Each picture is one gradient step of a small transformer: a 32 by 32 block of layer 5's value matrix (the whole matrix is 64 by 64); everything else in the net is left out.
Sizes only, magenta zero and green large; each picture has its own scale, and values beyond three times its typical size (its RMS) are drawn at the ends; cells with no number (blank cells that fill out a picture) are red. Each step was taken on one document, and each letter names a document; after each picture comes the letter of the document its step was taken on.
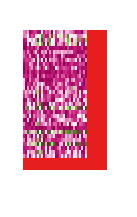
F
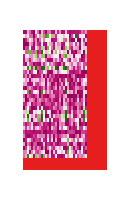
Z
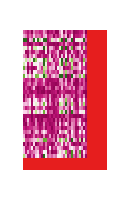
Z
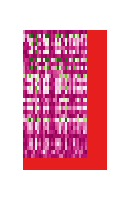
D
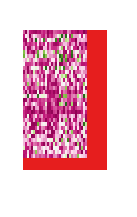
Z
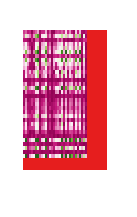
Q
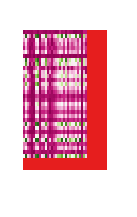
Q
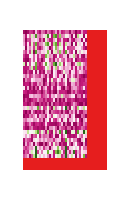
D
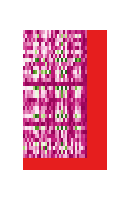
Q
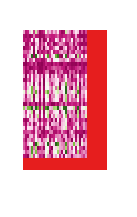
D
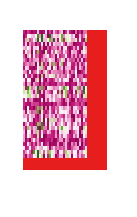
F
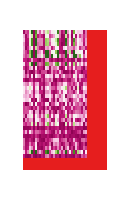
D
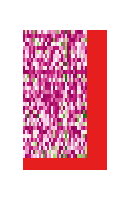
Z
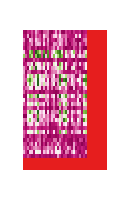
D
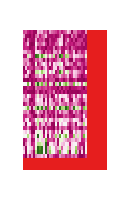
F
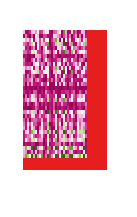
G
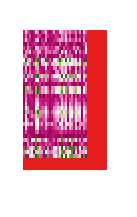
Q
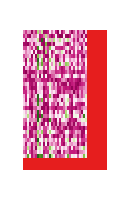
F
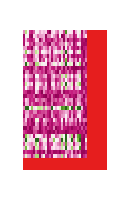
Q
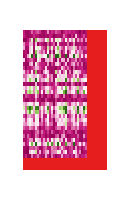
D
